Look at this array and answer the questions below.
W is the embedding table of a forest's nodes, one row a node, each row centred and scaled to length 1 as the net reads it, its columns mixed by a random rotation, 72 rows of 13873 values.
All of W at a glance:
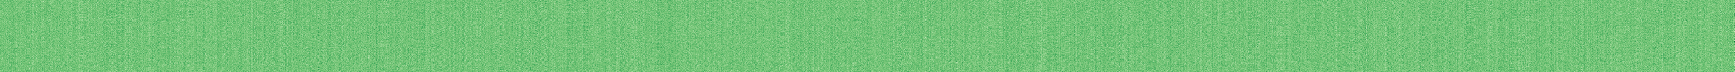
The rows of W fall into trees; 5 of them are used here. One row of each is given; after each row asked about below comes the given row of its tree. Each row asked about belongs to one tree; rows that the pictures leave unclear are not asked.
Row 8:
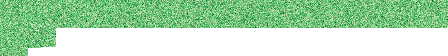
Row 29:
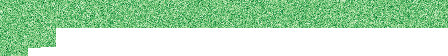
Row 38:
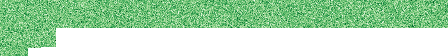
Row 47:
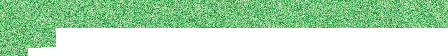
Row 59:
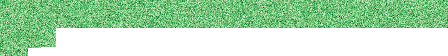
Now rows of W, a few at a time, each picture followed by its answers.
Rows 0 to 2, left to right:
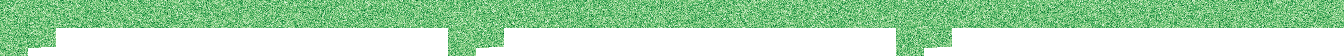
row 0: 59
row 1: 8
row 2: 47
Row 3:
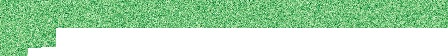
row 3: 8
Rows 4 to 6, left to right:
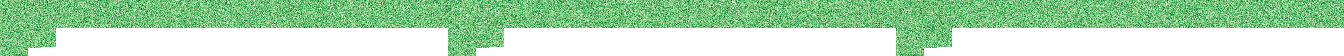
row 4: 38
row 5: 59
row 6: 38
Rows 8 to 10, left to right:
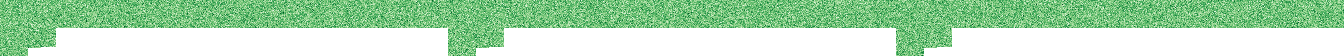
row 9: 59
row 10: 47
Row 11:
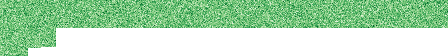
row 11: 38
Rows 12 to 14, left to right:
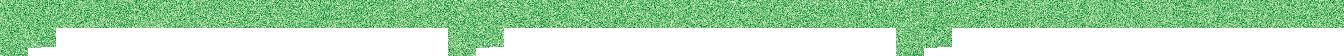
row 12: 38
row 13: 59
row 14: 38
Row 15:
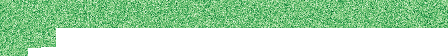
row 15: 47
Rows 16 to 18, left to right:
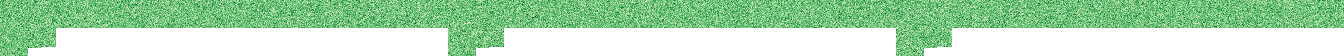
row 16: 8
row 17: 38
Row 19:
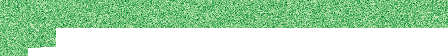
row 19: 8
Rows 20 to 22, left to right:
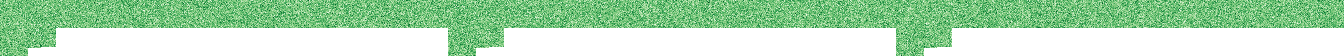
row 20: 8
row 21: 47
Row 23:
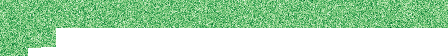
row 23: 47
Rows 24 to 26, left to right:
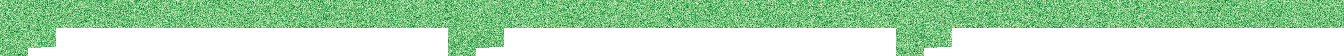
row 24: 38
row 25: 8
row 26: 59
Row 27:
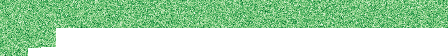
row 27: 59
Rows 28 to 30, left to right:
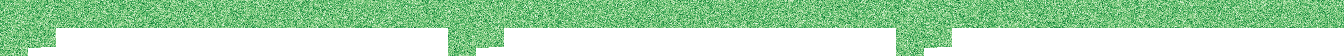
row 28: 59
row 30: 59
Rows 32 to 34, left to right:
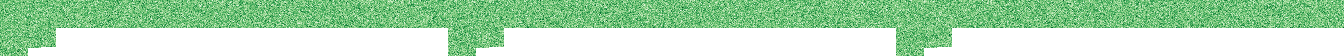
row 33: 47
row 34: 59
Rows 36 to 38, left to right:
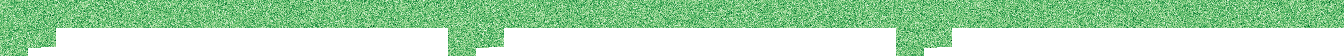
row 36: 38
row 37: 8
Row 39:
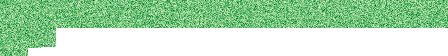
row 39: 59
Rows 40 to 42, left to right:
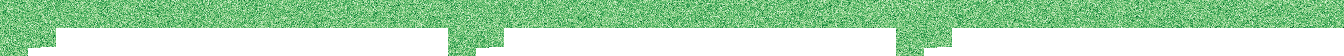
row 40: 29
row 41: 8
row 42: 59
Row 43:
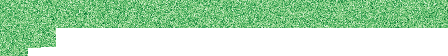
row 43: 47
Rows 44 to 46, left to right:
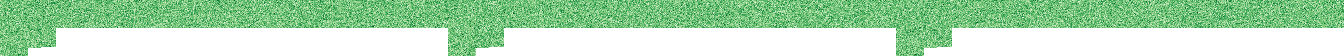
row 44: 38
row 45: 8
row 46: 38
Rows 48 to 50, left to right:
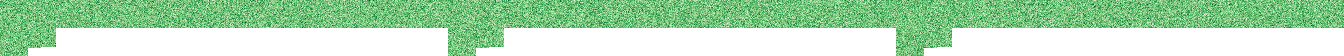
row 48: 29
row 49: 59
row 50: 8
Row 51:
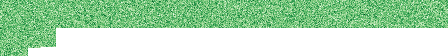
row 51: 29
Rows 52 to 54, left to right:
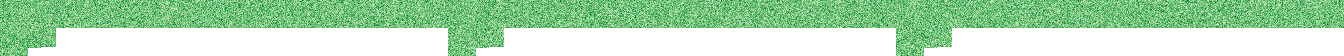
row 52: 8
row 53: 59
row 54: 59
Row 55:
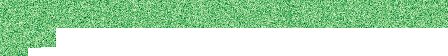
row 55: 38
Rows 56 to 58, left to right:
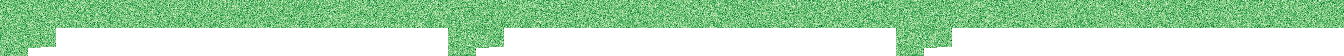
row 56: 29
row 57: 38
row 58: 38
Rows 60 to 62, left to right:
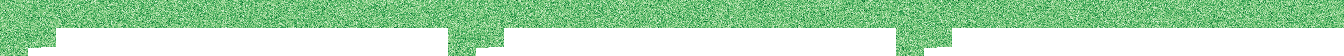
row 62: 29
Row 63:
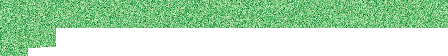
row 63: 29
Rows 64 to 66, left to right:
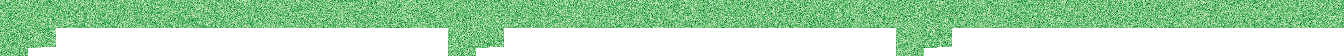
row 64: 47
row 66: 8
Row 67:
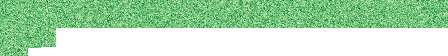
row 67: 59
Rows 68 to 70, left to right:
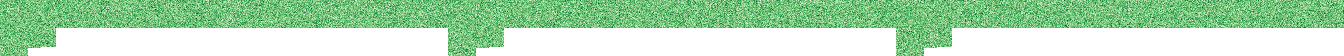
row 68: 29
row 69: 59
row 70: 47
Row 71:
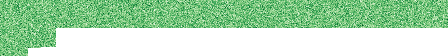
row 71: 8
